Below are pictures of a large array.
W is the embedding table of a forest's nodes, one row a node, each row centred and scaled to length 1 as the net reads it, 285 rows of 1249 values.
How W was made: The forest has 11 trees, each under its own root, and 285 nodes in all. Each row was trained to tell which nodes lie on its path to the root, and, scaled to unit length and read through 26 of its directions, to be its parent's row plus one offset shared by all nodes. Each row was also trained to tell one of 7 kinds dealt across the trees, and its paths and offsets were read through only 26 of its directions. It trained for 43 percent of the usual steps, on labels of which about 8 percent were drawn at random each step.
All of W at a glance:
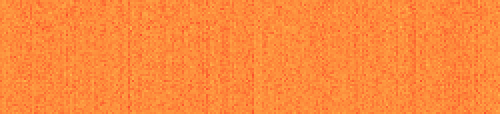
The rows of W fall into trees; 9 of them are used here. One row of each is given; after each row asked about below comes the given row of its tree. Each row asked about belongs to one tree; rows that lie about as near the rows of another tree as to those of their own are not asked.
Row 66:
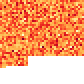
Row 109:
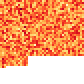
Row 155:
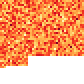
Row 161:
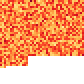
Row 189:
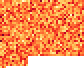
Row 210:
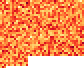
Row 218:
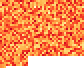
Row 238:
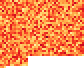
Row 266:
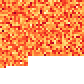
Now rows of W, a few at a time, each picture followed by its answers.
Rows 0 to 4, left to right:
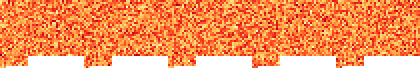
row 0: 266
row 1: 218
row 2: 66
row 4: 161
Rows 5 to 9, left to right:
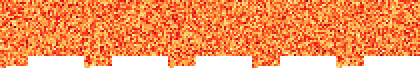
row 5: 161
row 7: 66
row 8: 189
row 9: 266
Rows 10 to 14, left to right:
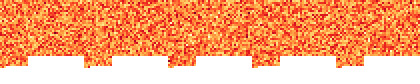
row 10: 238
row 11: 266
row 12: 189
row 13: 189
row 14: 210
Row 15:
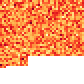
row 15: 238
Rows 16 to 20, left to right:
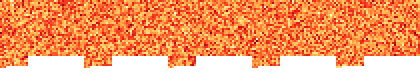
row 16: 218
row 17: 218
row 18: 161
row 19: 109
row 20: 266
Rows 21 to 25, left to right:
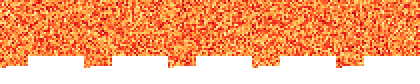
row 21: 210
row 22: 210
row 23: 155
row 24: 210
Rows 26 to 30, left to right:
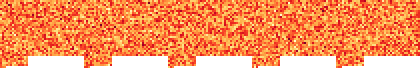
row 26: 66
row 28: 161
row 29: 266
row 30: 210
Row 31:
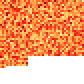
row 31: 109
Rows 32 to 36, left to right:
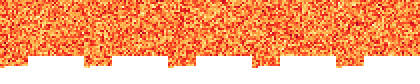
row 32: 238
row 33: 266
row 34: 155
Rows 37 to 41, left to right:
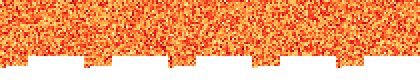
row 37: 210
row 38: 238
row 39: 109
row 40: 161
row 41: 109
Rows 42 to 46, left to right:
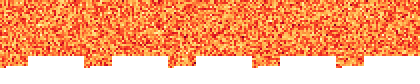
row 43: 210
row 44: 218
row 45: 109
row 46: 238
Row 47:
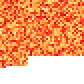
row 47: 109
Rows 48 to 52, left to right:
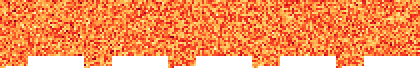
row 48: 155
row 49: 238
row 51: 266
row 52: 210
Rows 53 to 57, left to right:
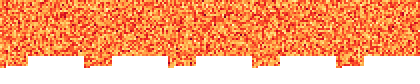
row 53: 66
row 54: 189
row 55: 66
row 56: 66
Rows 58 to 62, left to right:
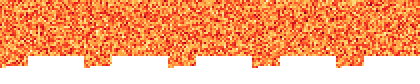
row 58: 161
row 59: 66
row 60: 218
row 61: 66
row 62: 189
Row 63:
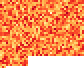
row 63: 161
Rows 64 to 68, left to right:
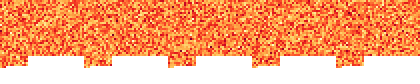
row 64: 210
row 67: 155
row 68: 189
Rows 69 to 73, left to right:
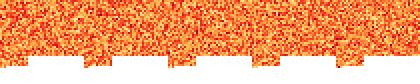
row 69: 66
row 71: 266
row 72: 161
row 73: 238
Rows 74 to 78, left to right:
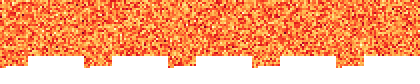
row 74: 189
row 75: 210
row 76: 210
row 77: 266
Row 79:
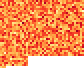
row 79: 266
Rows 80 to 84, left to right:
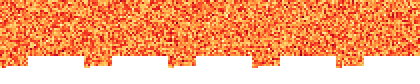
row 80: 109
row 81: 266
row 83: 210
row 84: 66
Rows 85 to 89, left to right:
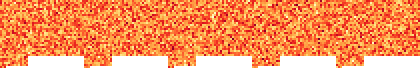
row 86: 238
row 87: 210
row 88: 210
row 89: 238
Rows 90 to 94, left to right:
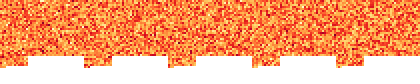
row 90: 66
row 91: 238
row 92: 238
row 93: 266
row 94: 161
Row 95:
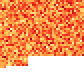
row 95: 266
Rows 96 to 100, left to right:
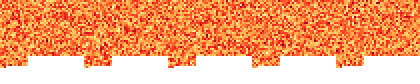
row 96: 210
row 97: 161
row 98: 210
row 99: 155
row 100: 155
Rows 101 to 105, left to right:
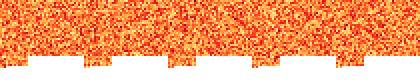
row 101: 210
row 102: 66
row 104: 66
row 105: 266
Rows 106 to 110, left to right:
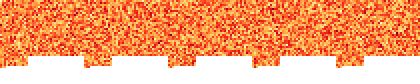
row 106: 66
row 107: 238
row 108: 189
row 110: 238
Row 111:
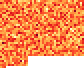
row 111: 189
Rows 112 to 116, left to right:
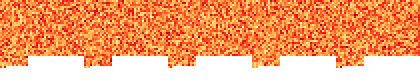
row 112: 266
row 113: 161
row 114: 238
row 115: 266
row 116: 210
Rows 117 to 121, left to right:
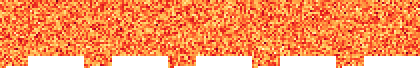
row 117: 266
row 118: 238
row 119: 210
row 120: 161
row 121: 210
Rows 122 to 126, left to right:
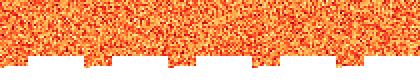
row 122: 189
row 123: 161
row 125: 66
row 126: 161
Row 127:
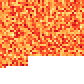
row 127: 210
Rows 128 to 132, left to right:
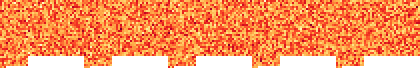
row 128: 210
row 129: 238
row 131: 155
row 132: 66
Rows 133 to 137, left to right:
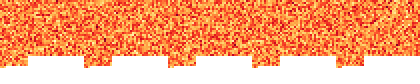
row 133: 266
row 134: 189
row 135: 218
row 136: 210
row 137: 210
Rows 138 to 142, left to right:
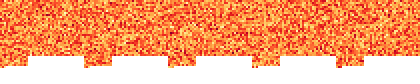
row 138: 238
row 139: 189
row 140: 66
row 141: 266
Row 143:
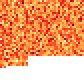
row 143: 66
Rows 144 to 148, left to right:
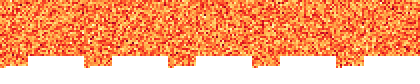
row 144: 238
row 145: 109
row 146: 238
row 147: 66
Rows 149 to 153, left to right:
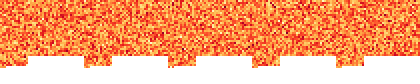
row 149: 161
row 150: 66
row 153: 266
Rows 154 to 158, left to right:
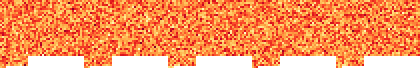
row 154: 266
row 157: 109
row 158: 266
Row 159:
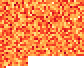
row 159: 66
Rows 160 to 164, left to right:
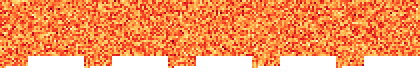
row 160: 189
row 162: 161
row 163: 266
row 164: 266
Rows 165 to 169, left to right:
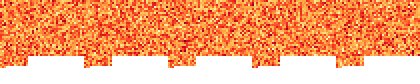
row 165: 189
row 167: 109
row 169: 66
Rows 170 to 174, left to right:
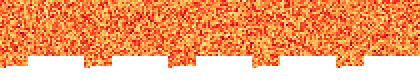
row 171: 66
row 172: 189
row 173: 161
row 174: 218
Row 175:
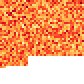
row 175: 155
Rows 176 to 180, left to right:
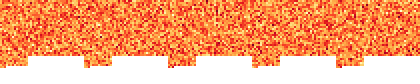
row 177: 266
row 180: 210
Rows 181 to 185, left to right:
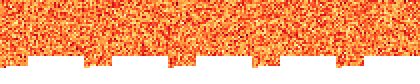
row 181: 238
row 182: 266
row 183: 210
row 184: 266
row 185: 266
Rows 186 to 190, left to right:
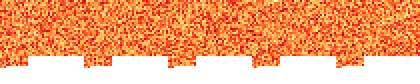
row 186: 161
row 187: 161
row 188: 109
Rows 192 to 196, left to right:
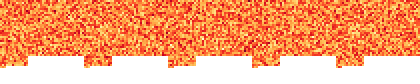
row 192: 266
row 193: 161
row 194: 238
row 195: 218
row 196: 66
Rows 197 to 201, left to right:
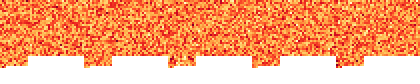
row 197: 210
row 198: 266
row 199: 218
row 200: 189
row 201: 189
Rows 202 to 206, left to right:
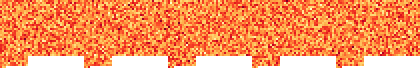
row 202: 155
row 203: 210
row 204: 189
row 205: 161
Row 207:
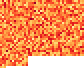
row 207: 266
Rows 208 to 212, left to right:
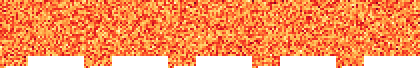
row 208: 66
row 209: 66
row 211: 161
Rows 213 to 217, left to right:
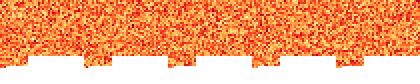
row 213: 238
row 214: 238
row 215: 238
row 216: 218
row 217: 161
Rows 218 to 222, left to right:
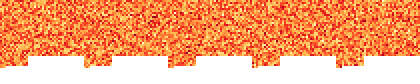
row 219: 155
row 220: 189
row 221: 266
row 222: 210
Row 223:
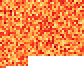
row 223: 161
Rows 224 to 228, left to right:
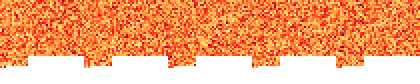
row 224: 266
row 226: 210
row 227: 66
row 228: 210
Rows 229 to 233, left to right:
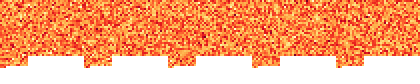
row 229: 238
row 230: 210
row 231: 155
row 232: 238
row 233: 109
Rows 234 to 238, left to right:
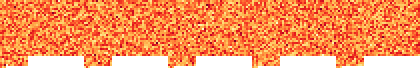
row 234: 66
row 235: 161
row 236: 238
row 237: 266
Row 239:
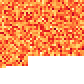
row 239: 161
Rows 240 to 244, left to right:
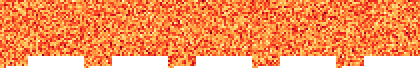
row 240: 210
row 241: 161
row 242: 161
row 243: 161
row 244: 266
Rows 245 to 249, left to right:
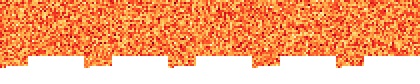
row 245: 66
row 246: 218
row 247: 238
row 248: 189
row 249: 161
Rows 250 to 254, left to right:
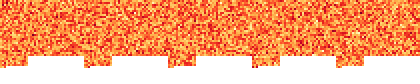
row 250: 66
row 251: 161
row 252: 161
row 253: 210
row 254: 66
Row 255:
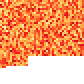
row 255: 210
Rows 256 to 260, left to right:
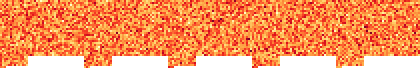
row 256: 66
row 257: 189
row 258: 218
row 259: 210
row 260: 266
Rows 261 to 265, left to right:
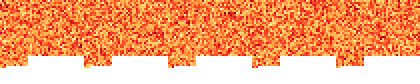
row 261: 210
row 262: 66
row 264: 218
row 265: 161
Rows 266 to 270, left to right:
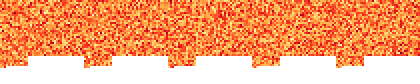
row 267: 109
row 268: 238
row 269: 238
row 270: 161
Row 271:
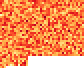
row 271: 161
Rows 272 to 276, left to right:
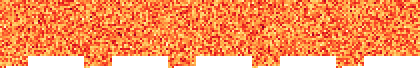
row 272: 266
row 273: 155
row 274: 210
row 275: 66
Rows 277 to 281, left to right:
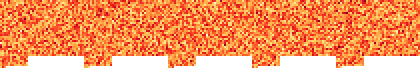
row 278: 266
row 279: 155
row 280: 161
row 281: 155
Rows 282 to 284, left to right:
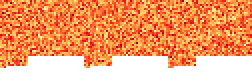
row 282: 189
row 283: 266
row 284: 210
